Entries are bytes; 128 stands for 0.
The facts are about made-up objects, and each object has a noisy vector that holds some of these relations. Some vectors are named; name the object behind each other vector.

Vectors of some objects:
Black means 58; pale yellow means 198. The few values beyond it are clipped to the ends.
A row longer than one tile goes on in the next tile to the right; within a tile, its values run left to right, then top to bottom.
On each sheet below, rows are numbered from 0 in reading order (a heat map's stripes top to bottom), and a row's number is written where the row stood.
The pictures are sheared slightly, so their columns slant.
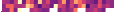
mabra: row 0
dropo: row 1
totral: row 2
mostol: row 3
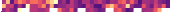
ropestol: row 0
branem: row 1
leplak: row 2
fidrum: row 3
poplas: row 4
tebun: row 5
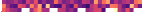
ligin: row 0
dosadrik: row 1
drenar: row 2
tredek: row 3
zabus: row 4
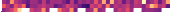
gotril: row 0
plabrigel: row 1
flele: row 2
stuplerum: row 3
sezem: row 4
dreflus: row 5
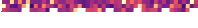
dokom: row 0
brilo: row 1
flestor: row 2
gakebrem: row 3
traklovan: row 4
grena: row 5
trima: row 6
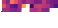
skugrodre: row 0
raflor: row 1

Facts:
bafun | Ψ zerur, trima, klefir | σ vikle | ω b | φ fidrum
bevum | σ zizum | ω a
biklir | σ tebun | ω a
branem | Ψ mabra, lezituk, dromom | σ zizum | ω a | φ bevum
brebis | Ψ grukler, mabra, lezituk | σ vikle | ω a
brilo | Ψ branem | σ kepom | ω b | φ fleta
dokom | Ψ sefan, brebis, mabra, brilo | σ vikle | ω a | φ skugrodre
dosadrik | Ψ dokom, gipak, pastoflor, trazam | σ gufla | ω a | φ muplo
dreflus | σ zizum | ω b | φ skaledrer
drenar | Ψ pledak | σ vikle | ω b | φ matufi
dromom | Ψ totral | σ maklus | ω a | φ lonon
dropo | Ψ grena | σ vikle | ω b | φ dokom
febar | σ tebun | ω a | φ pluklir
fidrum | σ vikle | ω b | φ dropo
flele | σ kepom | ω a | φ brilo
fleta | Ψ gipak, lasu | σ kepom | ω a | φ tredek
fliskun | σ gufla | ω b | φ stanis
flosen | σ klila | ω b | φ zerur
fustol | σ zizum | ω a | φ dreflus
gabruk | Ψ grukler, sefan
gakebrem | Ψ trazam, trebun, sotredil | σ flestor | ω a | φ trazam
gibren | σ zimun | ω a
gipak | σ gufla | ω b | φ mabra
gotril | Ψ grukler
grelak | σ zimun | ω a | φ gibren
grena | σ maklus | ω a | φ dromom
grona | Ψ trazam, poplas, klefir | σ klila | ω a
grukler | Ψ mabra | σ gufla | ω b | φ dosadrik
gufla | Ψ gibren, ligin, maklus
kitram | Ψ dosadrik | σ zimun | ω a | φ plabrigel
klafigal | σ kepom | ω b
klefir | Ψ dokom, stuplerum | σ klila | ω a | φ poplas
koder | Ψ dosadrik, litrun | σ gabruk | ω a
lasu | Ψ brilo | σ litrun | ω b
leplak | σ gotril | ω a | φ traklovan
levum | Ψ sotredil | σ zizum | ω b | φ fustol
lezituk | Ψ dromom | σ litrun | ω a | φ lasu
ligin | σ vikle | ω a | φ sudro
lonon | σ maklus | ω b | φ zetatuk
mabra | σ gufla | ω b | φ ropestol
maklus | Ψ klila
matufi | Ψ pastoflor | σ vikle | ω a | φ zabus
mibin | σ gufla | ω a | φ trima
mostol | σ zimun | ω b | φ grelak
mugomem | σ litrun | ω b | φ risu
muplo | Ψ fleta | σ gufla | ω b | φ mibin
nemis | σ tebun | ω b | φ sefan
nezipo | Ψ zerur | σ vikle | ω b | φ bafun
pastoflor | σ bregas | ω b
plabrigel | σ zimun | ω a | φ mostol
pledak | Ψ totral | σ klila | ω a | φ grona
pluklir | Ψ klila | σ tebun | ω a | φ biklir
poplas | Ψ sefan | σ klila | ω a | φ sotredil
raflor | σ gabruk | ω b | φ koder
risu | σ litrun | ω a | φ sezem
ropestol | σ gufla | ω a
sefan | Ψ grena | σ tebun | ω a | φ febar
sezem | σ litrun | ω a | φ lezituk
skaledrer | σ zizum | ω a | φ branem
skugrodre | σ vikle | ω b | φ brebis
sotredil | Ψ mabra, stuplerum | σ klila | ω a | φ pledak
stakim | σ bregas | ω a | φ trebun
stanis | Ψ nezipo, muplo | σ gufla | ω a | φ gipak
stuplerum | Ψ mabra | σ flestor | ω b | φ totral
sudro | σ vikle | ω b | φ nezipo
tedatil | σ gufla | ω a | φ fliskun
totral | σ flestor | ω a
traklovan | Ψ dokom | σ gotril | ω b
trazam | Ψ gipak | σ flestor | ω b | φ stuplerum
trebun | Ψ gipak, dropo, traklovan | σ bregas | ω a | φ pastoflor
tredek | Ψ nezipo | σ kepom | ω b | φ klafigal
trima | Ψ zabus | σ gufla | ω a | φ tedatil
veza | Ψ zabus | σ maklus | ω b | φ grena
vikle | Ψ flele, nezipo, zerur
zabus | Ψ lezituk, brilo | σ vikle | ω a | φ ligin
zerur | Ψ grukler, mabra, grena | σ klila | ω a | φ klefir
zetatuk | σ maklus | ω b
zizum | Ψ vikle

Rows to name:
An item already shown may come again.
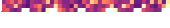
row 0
poplas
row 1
mabra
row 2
matufi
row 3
koder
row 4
zerur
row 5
dokom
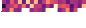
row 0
stuplerum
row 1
ropestol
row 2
gipak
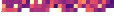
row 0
sefan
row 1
zizum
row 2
zabus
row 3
poplas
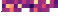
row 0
muplo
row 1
pledak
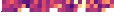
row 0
klila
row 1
grelak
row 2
brebis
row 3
stanis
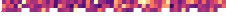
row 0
trima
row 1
maklus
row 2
gufla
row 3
vikle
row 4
skaledrer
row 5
bevum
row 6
dromom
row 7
pluklir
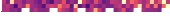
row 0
bafun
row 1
sudro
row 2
trima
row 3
trazam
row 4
traklovan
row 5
lasu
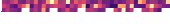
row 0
fidrum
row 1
lezituk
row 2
traklovan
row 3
flosen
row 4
grukler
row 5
levum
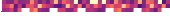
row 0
fliskun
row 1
fustol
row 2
sotredil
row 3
grona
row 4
fustol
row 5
sotredil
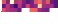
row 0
nezipo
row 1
klefir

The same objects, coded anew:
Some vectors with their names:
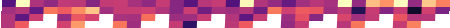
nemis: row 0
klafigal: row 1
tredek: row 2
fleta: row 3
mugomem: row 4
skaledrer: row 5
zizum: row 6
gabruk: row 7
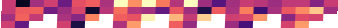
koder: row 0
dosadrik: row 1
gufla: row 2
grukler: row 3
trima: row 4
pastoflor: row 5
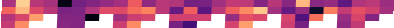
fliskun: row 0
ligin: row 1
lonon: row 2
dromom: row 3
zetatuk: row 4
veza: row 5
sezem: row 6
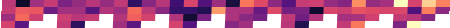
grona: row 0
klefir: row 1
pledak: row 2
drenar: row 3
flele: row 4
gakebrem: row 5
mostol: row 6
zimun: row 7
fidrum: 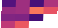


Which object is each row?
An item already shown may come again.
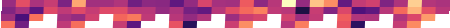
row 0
trazam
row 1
dreflus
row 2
sotredil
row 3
sefan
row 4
lonon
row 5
zizum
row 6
zerur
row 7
fliskun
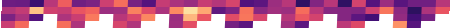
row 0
skugrodre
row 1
traklovan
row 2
lasu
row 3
ropestol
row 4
lezituk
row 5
pledak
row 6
sudro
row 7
nezipo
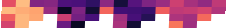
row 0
mabra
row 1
zabus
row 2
matufi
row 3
tredek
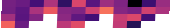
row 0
bafun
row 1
sudro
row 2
dokom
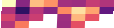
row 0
maklus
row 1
ropestol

